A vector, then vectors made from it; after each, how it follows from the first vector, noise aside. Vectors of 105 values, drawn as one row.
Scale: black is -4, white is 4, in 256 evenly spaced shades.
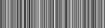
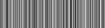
wrapped around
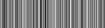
wrapped around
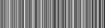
wrapped around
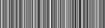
reversed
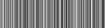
wrapped around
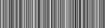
reversed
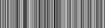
sign-scrambled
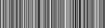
reversed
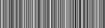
reversed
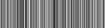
sign-scrambled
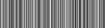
reversed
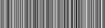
wrapped around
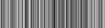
sign-scrambled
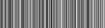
wrapped around
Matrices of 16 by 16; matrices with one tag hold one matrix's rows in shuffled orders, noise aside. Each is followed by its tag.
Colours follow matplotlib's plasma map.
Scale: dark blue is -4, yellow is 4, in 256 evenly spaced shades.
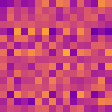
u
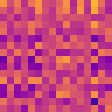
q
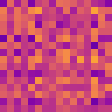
q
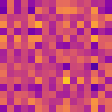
q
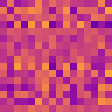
u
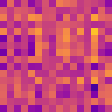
q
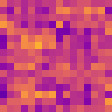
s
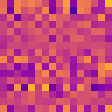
u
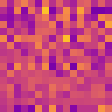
u
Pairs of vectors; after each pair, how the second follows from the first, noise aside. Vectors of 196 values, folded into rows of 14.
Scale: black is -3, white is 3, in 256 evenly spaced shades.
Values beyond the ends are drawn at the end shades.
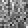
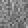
shrunk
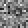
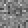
shrunk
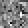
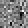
sign-scrambled
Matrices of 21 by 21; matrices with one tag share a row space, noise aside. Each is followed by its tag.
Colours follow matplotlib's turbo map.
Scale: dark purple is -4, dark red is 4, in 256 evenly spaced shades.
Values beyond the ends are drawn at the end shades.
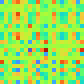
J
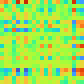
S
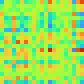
S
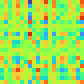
J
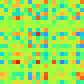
J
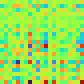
J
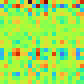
J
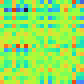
S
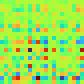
J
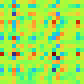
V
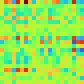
S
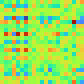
S
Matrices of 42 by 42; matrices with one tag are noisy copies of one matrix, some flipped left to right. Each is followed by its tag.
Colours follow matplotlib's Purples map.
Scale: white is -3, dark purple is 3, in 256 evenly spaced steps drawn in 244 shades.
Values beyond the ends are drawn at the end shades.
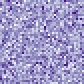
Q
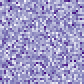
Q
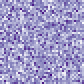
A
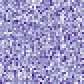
A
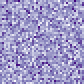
Q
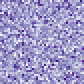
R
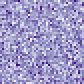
Q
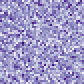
R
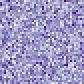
Q
